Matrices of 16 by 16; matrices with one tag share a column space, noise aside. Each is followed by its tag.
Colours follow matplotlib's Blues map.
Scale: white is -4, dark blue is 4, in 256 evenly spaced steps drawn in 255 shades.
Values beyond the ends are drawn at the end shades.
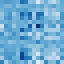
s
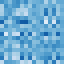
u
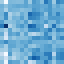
s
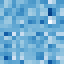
u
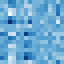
u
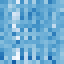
s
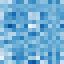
s
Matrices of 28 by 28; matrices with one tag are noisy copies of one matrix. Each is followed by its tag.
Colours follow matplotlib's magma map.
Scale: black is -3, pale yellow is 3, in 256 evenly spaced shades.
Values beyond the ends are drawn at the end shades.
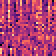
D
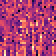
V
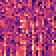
V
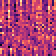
D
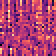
D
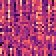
D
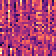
D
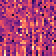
V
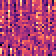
D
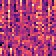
D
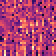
V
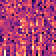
V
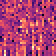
V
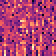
V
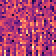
V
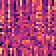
D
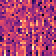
V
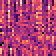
D
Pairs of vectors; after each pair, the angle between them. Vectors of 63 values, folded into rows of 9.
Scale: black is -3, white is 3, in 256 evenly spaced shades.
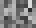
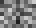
orthogonal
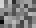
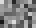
nearly parallel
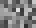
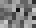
nearly opposite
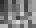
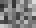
partly aligned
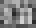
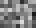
partly aligned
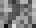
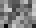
nearly parallel
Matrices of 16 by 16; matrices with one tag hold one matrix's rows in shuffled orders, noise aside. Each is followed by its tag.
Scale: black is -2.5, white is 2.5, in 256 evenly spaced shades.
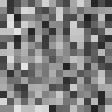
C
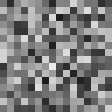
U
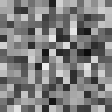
U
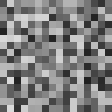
C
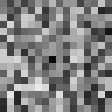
C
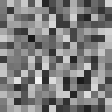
U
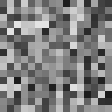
C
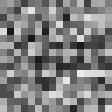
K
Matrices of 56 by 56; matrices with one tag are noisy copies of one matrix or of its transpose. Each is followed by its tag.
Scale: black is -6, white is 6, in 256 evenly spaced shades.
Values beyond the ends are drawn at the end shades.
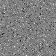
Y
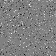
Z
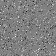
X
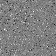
Z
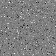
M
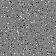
M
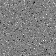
Y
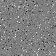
X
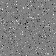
M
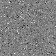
M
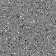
M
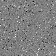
X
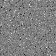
Z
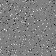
Z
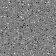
M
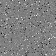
X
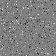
M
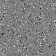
Y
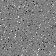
X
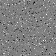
Y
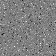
Y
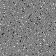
Y
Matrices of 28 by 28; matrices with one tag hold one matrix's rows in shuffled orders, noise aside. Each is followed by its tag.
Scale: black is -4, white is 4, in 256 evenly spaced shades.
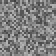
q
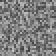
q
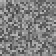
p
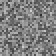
p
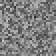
p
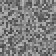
p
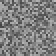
p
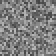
q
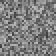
p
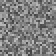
p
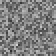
p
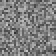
q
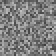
q
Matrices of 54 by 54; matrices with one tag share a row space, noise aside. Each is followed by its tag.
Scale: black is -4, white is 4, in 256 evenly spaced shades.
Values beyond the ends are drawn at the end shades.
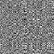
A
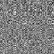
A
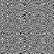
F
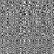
F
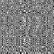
F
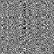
F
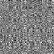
A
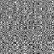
A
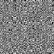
A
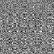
A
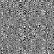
F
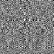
F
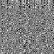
F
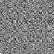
A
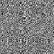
F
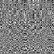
A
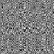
F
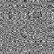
A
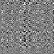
F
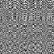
A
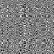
F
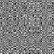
A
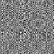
F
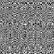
A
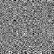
A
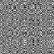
A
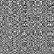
A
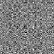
A
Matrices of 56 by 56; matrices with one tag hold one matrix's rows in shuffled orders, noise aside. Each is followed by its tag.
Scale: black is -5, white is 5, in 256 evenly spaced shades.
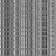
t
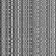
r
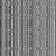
r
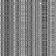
t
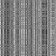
t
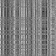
t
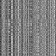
r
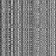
r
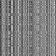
r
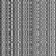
r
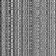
r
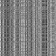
t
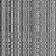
r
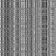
t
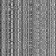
r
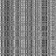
t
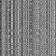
r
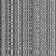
r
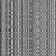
r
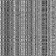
t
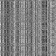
t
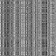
t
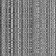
r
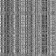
t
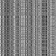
t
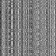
r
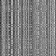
r
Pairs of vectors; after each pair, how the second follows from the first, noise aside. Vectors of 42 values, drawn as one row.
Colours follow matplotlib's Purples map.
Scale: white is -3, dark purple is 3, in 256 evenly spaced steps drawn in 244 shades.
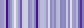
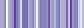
negated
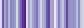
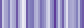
negated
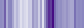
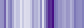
copied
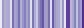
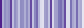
negated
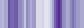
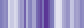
negated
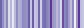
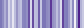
copied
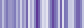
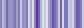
copied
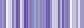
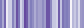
copied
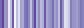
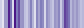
negated
